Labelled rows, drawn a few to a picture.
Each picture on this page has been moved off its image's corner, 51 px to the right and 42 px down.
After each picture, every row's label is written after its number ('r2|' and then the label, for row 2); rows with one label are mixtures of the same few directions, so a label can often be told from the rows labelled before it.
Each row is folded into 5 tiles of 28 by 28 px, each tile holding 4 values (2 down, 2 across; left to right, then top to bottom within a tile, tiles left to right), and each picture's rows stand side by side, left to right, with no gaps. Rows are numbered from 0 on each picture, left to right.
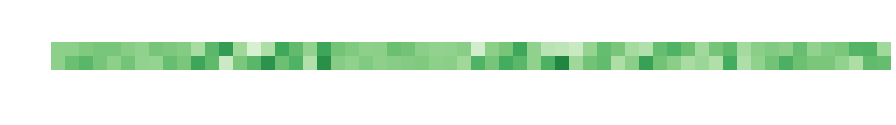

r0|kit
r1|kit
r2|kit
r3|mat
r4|kit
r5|kit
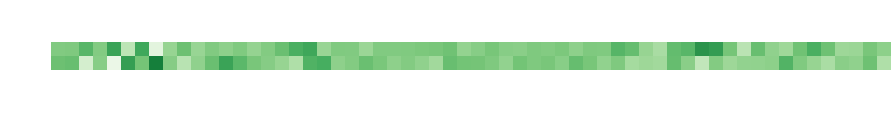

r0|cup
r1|kit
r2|kit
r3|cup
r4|mat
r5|kit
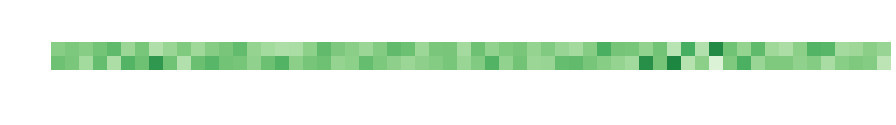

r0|cup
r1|mat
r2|kit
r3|mat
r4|cup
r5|kit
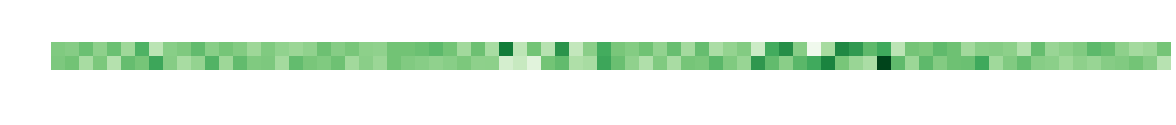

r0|cup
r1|mat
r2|mat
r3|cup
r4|cup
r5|kit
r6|mat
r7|kit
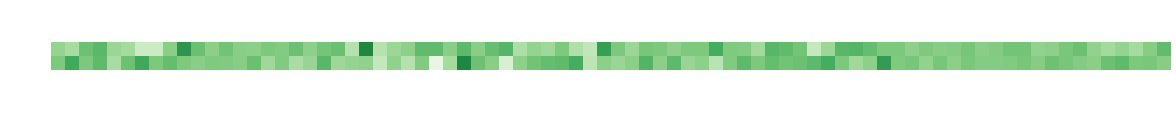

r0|mat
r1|cup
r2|cup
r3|kit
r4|cup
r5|kit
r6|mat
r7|mat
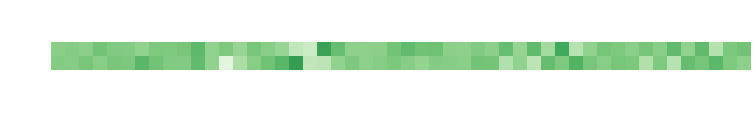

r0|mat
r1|kit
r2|mat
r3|cup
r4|cup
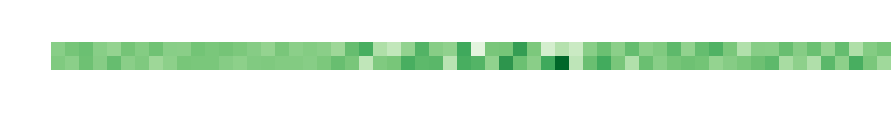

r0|cup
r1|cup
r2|kit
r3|mat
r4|mat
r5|cup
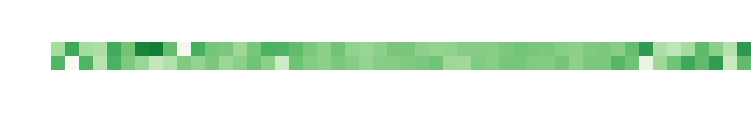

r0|mat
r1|mat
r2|kit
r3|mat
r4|kit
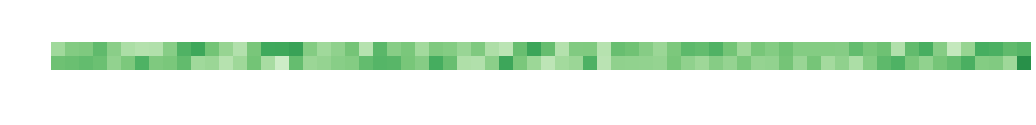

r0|mat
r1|mat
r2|cup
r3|kit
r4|mat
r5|cup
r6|kit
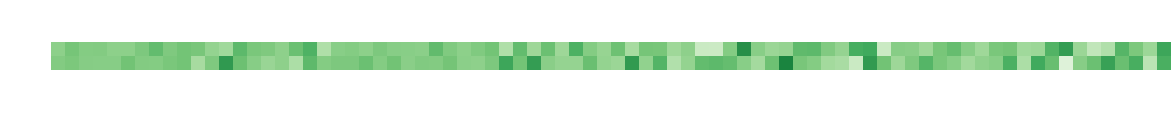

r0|kit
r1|kit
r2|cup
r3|cup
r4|mat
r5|kit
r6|kit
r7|kit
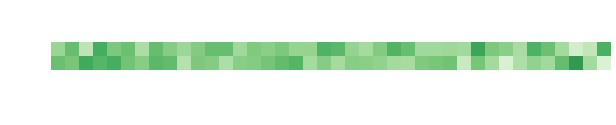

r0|cup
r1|kit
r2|kit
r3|kit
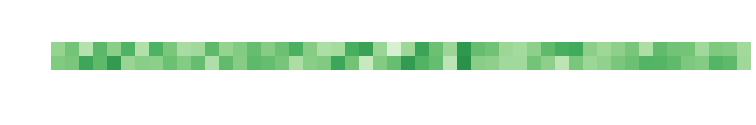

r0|cup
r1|mat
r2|kit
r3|mat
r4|cup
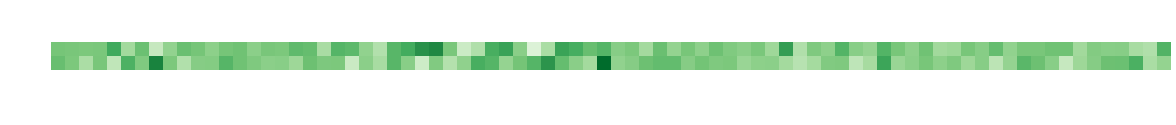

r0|cup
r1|kit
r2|mat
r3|kit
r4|cup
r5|cup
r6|cup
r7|kit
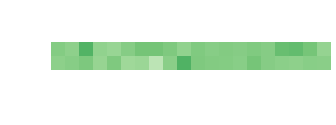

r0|cup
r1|mat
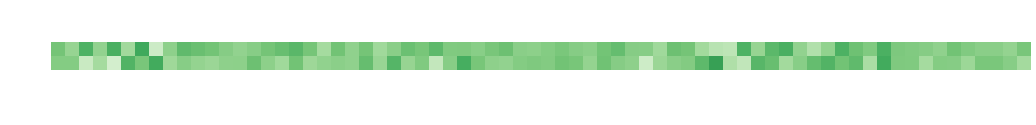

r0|cup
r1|mat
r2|cup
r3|kit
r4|kit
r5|kit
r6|kit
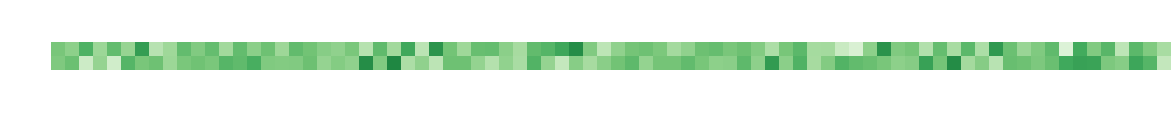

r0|cup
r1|cup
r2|cup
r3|mat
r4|kit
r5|mat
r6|cup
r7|cup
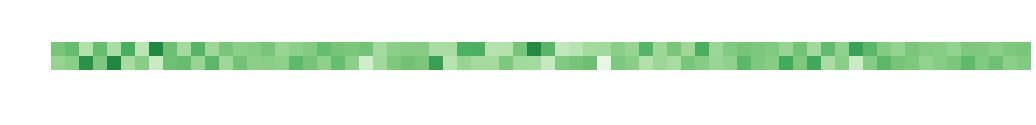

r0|cup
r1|mat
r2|kit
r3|kit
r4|cup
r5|cup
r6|kit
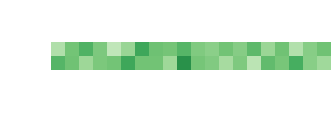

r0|kit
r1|cup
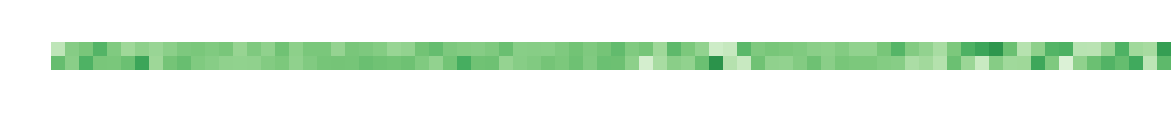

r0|mat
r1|cup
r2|kit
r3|kit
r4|kit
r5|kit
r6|mat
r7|kit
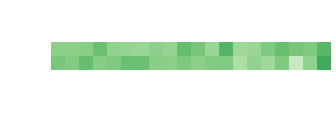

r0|mat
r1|cup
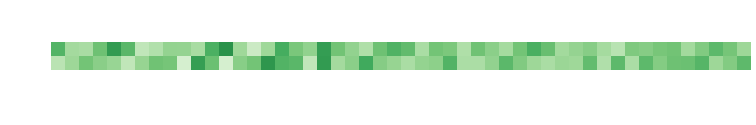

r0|kit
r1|kit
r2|kit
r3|kit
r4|mat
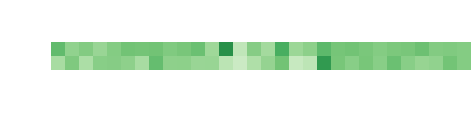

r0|mat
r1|cup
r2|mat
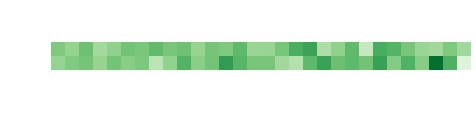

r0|cup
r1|kit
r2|cup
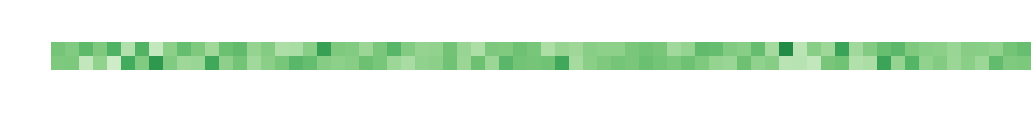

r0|cup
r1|mat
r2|kit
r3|mat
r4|kit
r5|cup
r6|mat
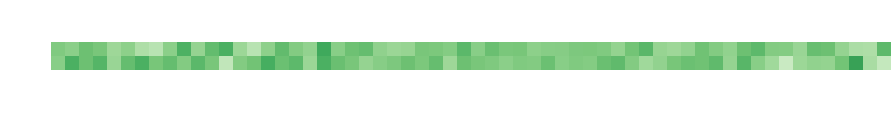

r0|mat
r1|kit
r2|kit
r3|kit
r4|kit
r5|kit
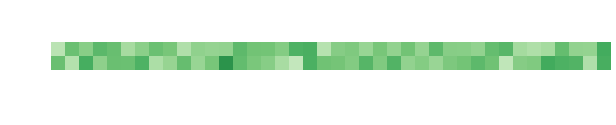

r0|mat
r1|kit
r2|cup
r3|kit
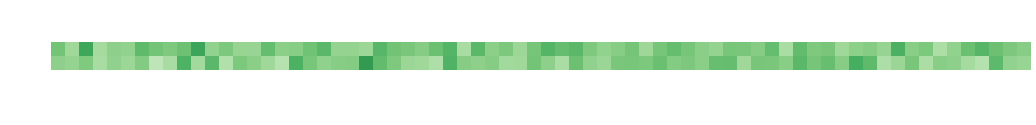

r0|cup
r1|mat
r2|kit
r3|mat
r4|cup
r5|cup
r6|mat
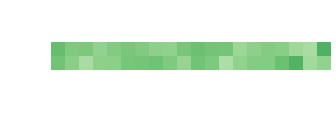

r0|kit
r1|kit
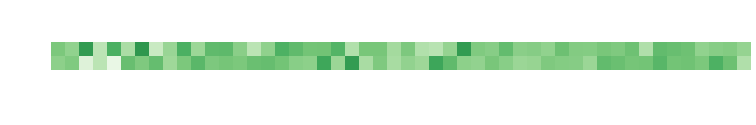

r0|cup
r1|kit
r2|mat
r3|cup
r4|cup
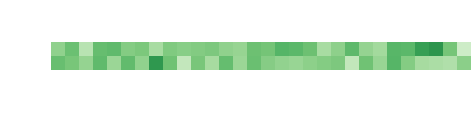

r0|cup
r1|mat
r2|mat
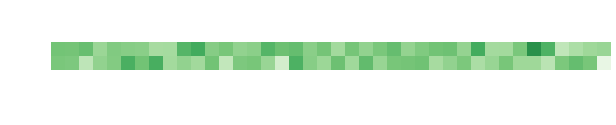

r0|kit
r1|mat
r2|mat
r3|kit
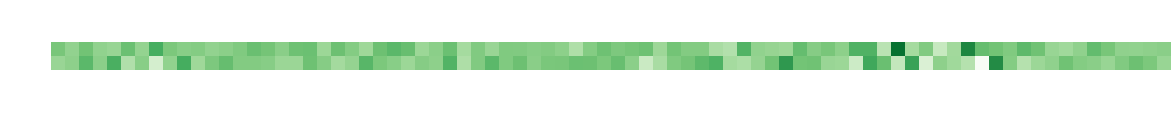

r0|cup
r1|kit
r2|kit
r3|mat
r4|kit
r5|kit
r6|mat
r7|kit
